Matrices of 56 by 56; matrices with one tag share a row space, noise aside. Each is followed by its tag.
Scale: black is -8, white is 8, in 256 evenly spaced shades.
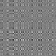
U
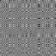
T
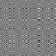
T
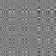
T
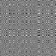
T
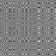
T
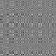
U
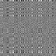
U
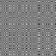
T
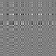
U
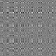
U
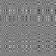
T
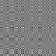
U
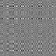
U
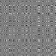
T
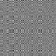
U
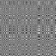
T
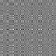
U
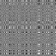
T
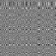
T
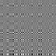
U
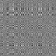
U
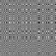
T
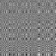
T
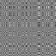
T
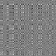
U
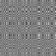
T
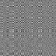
U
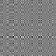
U
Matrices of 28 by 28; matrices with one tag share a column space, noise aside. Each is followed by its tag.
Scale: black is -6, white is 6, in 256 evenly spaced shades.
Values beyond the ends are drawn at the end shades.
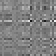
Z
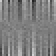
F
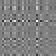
Z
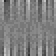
F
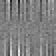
F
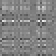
Z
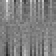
F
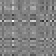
Z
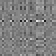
Z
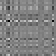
Z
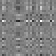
Z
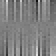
F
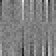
F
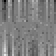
F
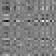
Z
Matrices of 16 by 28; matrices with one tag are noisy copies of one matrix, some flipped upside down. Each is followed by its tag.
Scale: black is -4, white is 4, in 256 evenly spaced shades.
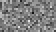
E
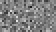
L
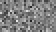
L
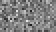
L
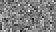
E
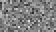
E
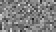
E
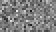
L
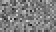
L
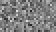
L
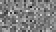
L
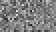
L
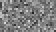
E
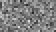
E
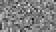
E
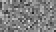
E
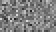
L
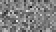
L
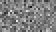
L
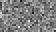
E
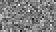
E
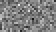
E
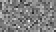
E
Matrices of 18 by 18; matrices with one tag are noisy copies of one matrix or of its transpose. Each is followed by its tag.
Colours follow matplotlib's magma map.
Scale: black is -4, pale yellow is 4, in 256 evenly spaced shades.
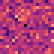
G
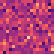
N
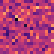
G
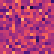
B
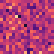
G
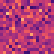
B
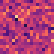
G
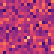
N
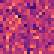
G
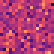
N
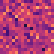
G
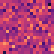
N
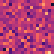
N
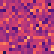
N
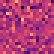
B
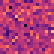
G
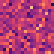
N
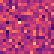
B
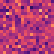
B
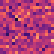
G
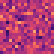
B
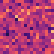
G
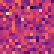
B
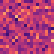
G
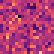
G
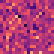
G
